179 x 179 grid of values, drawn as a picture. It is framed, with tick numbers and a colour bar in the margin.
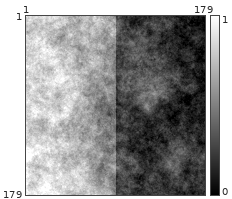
Values rise toward the left. The left part is higher, up to a seam about 50% of the way across. The bottom left is the ninth with the highest average. No lone cell stands out from its neighbours.
